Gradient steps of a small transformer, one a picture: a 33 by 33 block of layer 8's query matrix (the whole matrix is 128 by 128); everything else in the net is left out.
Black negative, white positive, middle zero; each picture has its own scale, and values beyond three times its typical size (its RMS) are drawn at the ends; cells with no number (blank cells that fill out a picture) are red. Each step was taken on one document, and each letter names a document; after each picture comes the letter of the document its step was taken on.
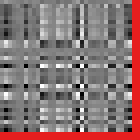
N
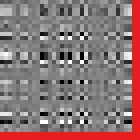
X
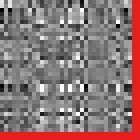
X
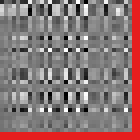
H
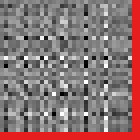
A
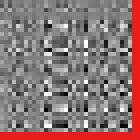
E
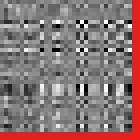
N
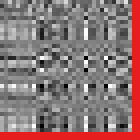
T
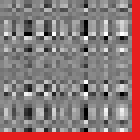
E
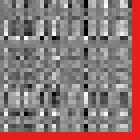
E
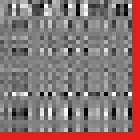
H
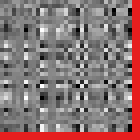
N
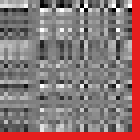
X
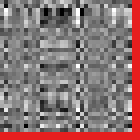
N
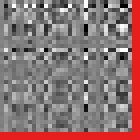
E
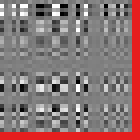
H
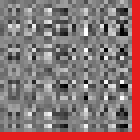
T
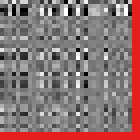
H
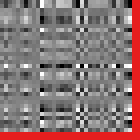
X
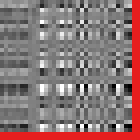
X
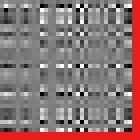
N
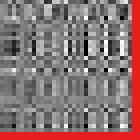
T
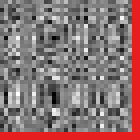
T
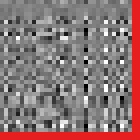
E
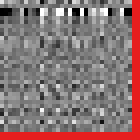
N
